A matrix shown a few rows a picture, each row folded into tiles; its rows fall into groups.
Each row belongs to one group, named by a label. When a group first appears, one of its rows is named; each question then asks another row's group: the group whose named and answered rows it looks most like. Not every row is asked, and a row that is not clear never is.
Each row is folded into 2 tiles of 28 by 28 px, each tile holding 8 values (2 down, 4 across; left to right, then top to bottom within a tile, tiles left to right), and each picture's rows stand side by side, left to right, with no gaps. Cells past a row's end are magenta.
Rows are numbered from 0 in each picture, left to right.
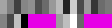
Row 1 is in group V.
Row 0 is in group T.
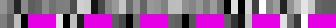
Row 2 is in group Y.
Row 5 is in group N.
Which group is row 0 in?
T
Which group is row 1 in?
T
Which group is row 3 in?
Y
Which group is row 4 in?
Y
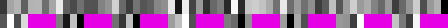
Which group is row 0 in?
N
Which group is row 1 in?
T
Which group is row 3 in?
V
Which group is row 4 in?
Y
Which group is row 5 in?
T
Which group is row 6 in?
N
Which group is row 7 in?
N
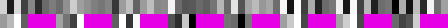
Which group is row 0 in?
V
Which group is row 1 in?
N
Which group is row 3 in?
T
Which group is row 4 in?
Y
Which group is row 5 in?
V
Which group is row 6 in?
V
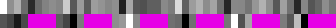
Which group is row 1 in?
Y
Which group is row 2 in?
V
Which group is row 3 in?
Y
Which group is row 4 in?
N
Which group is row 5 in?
T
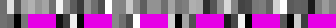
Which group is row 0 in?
Y
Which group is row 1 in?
T
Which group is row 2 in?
N
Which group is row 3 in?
T
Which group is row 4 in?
T
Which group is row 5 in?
T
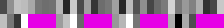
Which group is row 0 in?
N
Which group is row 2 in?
V
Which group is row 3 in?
T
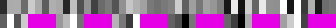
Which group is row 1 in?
V
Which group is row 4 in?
Y
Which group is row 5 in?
V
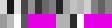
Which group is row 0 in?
V
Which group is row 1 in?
N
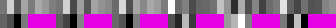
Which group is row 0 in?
Y
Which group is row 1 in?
Y
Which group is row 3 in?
T
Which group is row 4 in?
V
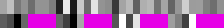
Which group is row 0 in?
Y
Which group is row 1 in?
Y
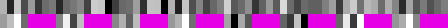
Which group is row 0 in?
V
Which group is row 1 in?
N
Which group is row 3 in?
V
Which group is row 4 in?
T
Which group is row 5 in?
T
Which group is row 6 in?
N
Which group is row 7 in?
V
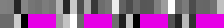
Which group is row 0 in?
T
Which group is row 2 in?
T
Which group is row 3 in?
T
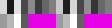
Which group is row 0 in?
V
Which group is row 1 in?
V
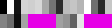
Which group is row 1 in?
N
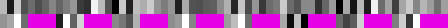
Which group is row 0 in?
V
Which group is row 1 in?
N
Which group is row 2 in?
Y
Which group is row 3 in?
V
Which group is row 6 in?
Y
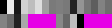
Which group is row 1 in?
T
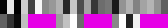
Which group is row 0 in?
Y
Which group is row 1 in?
V
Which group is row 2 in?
N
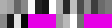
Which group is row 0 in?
T
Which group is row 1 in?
V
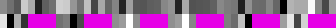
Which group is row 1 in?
Y
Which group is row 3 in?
V
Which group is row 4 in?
T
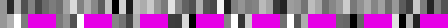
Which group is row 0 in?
V
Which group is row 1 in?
N
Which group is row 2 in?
Y
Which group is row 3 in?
T
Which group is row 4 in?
N
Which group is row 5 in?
N
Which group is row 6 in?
Y
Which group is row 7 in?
T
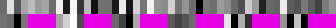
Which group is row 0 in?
Y
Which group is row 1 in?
V
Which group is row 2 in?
Y
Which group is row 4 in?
T
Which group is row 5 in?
T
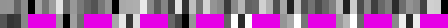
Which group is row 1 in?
T
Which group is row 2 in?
N
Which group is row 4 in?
N
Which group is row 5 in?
V
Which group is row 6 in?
V
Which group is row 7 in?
N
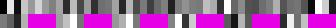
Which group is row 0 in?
Y
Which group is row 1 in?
V
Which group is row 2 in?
V
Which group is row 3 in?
N
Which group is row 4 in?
T
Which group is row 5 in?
N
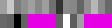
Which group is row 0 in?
Y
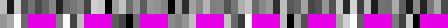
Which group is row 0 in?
V
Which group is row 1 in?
N
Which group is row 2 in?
Y
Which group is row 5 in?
T
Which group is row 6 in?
V
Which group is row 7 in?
T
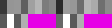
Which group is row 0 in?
N
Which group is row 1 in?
N
